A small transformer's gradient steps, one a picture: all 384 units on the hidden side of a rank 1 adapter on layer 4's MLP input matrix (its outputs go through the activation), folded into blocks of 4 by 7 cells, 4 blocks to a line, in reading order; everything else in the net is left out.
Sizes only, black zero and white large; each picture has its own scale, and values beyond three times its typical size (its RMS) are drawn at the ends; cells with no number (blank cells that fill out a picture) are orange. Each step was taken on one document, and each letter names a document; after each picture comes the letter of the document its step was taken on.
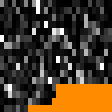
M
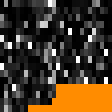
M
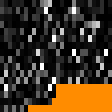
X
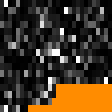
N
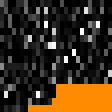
X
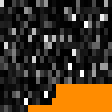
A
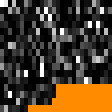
N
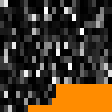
A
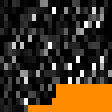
A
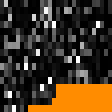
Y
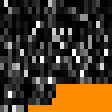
M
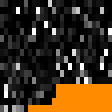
M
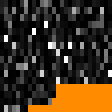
X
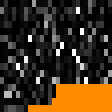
X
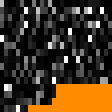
X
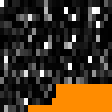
A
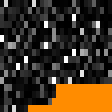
X
